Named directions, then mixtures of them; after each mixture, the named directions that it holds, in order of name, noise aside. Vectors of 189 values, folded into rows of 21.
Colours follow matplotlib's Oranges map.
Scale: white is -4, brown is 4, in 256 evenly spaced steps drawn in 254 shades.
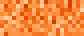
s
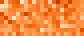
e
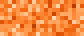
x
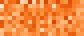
e, s, x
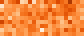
e, s, x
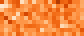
e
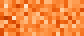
e, s, x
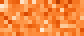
e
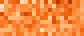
e, s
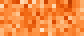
e, s, x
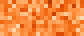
x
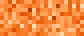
s, x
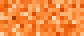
e, x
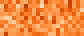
s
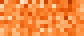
e, s, x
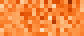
e, s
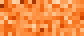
e, x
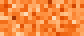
e, x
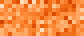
e, s, x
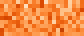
s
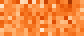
e, s, x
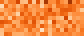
e, s, x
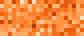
e, x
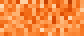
e, s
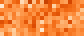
e, s, x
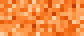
x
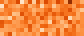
e, s, x
